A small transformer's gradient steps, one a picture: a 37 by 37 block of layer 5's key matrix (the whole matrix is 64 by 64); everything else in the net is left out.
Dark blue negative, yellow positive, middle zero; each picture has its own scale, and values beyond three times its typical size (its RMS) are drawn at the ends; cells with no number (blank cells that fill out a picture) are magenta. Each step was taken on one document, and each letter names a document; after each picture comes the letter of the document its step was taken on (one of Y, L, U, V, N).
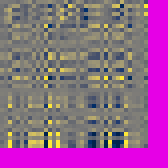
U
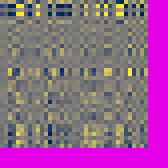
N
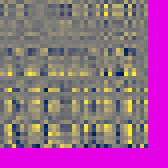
N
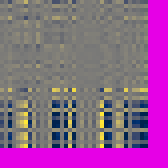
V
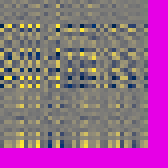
U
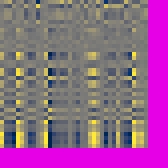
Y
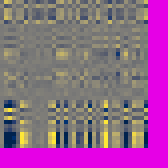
Y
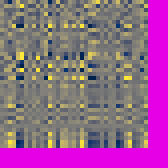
U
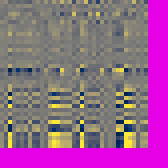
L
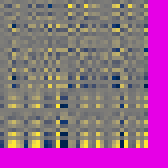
U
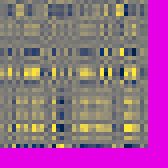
N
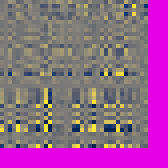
N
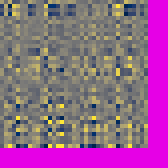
N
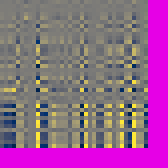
V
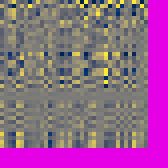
Y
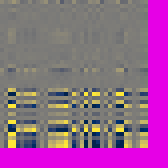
L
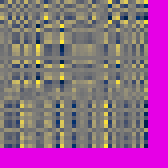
V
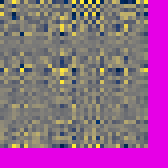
L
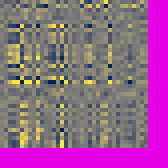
V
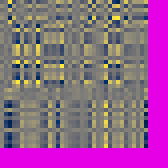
V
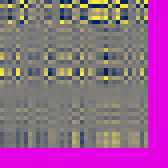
Y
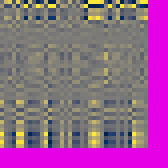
Y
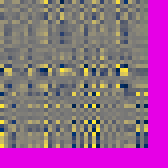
L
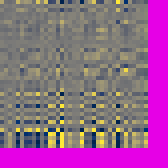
L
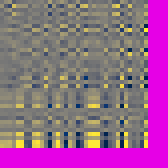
U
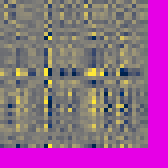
N
